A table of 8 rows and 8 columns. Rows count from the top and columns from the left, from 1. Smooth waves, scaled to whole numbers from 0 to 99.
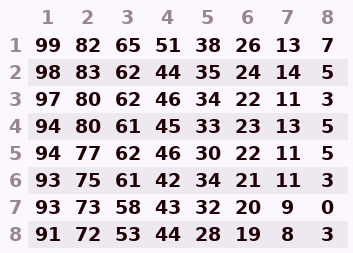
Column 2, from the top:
82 83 80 80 77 75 73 72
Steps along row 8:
down down down down down down down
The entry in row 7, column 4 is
43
